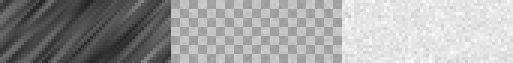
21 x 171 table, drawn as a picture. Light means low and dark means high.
The table splits into one row of 3 panels. Panel 1,1: high, slanting up to the right. Panel 1,2: low, checkered. Panel 1,3: very low, fine-grained, faint in contrast.
